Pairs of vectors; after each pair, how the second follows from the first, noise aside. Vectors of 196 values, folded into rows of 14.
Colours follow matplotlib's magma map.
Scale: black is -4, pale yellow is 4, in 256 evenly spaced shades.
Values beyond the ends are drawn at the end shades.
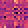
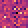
sign-scrambled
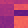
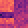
reversed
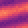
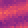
shrunk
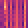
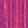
shrunk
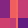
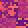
sign-scrambled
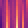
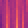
shrunk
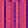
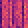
reversed
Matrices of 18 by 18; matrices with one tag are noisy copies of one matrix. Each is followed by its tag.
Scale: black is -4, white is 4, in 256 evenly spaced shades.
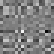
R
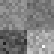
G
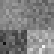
G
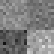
G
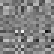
R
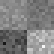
G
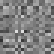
R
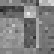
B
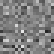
R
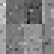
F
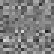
R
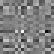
R
